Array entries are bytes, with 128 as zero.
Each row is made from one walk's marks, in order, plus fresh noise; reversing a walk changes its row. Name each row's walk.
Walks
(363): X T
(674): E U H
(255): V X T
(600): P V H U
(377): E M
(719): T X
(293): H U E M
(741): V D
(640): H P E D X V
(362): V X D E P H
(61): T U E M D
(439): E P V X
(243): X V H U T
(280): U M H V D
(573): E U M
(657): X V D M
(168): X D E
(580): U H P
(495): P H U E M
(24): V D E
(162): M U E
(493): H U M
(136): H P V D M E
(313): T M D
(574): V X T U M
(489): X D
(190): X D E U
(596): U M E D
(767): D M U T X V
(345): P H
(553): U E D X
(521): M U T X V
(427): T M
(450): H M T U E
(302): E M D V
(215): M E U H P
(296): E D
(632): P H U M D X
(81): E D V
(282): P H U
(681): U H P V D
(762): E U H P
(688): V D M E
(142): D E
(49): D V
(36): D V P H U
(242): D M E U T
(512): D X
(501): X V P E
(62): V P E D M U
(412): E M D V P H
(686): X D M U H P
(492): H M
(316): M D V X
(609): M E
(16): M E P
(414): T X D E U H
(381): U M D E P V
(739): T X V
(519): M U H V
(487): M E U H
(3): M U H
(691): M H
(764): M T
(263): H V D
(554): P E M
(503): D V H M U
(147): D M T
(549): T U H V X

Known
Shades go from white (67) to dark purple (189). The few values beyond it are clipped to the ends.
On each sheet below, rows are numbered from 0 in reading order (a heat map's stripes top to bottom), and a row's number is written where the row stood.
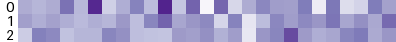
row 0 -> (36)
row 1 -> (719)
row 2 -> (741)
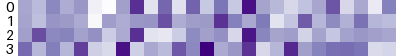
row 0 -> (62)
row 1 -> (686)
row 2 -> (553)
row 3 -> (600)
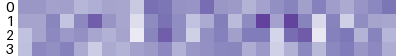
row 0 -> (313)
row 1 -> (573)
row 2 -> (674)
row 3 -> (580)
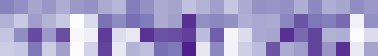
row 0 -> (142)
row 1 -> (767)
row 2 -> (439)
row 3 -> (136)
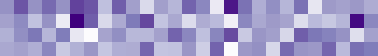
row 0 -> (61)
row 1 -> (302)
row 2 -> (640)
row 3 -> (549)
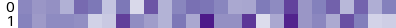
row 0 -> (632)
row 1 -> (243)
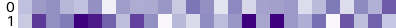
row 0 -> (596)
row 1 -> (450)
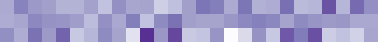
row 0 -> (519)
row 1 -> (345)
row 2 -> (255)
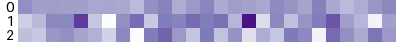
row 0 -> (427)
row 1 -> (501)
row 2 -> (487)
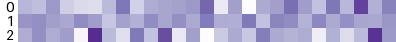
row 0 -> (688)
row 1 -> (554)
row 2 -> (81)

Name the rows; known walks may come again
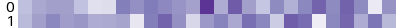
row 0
(521)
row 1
(674)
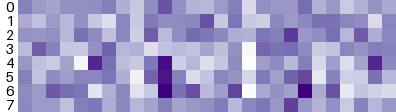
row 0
(168)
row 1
(739)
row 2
(632)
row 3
(263)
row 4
(316)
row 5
(190)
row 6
(362)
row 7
(493)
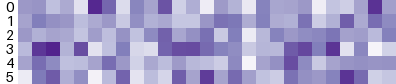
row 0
(49)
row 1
(519)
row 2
(719)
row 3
(381)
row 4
(24)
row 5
(681)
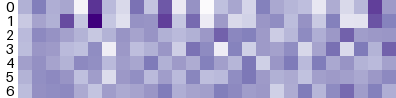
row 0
(81)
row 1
(412)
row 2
(3)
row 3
(596)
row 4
(554)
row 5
(296)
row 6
(580)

